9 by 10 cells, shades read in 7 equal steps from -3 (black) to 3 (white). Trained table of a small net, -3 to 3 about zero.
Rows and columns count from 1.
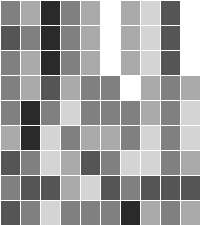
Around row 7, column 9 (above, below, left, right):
0 -1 2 1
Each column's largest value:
1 1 2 2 2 3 3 2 0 3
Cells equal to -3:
0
